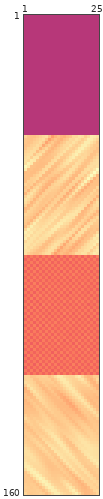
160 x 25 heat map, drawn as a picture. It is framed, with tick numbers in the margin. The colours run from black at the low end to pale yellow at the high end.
It is made of 4 by 1 panels. Panel 1,1: middling, flat. Panel 2,1: very high, slanting up to the right, faint in contrast. Panel 3,1: high, checkered, faint in contrast. Panel 4,1: very high, slanting down to the right, faint in contrast.
